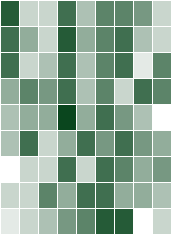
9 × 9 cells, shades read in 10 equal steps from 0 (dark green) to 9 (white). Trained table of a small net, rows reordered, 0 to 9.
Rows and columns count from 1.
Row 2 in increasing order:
1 2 2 3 5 5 6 7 7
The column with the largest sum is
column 3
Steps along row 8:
same down up down same up same up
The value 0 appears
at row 5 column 4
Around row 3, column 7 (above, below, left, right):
2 7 3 8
